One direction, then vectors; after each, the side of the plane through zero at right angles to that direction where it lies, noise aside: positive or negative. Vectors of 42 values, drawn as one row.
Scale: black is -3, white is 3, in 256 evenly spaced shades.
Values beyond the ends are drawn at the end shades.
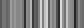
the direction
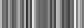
negative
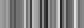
negative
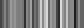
positive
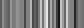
positive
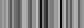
negative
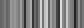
positive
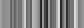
negative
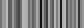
negative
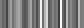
positive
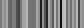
negative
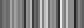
positive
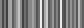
positive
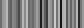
negative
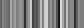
positive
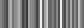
positive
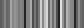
positive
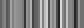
positive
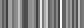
positive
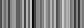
positive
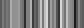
positive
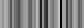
negative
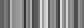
positive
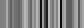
negative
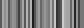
positive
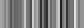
negative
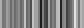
negative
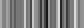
negative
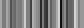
negative
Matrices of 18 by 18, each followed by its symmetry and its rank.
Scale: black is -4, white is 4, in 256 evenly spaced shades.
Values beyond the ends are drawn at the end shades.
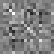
symmetric, rank three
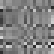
neither, rank two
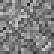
symmetric, full rank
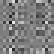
neither, rank two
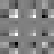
symmetric, rank one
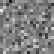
antisymmetric, full rank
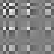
symmetric, rank one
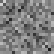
symmetric, full rank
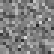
antisymmetric, full rank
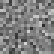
antisymmetric, full rank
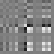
symmetric, rank one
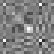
symmetric, rank three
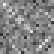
symmetric, full rank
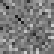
symmetric, full rank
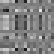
neither, rank two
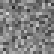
antisymmetric, full rank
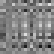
neither, rank two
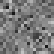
symmetric, full rank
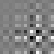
symmetric, rank one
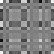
symmetric, rank one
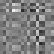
neither, rank two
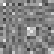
symmetric, rank three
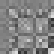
symmetric, rank three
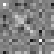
symmetric, rank three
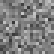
antisymmetric, full rank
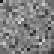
symmetric, full rank
